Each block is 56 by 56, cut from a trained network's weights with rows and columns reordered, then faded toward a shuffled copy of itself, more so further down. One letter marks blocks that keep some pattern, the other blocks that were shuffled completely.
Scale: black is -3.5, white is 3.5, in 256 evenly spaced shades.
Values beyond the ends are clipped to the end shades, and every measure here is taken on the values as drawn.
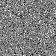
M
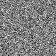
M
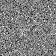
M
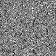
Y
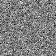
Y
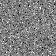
M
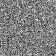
Y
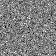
M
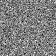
M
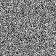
M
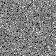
M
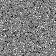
M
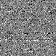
Y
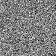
M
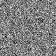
Y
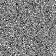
Y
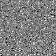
Y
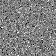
M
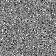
M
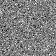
M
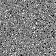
M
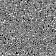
Y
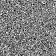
M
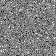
M
